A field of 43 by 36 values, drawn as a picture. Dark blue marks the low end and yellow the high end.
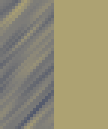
It is made of 1 by 2 panels. Panel 1,1: middling, slanting up to the right. Panel 1,2: high, flat.
